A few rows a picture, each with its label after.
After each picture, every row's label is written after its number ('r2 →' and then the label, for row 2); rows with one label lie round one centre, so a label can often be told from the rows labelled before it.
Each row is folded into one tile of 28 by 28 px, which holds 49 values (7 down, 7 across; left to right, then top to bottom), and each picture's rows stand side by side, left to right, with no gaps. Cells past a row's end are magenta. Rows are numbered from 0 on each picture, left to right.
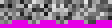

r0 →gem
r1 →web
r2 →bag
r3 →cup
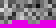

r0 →bag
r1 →gem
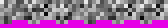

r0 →cup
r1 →web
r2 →bag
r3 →cup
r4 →web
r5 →web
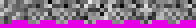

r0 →cup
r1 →gem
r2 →gem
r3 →web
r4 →gem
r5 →bag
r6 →gem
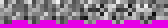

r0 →cup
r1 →cup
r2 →cup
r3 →web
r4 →web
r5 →bag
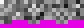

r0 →cup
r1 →bag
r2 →gem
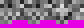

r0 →gem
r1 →gem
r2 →bag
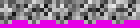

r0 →bag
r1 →web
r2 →bag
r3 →web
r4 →web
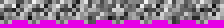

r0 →web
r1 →web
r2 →web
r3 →cup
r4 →bag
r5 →web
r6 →cup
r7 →web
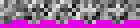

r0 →cup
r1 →web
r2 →web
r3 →bag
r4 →bag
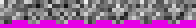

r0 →cup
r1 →gem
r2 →gem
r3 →cup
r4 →bag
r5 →cup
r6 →bag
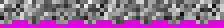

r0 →web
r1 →cup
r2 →gem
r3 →web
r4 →cup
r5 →cup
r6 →bag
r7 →web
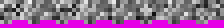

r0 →web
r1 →cup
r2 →web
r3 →cup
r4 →cup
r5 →bag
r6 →cup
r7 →gem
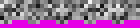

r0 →web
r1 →gem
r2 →bag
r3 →web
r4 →bag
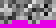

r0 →bag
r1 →web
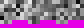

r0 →web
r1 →cup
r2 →gem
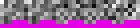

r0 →cup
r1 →cup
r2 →gem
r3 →gem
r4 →web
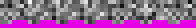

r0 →gem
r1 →cup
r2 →cup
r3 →cup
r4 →gem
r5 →bag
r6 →gem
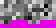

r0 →cup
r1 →web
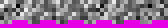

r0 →web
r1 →cup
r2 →cup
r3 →web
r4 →cup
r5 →gem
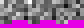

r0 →cup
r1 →cup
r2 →gem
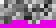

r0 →cup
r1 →web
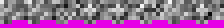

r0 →cup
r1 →cup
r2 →gem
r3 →bag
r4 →bag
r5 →web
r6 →cup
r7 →bag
